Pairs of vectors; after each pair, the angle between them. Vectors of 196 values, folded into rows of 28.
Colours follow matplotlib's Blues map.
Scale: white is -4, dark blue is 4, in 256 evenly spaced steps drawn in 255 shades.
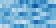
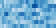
nearly parallel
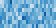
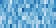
nearly opposite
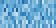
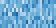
nearly opposite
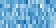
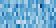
nearly opposite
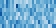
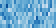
orthogonal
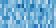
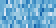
partly aligned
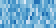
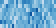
partly opposed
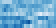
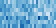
partly aligned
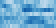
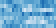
nearly opposite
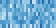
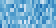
orthogonal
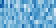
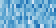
partly opposed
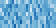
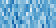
nearly parallel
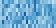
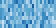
partly opposed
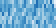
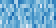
partly opposed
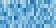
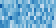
partly aligned
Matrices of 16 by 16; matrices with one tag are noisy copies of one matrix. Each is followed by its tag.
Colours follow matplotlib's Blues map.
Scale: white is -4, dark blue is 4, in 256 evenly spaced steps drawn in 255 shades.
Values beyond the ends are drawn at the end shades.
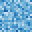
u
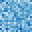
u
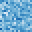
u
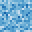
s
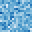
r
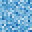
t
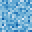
t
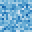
s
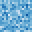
s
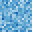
t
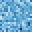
u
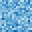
t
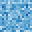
s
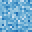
t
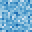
t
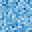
t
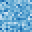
u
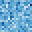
r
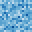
s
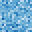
t
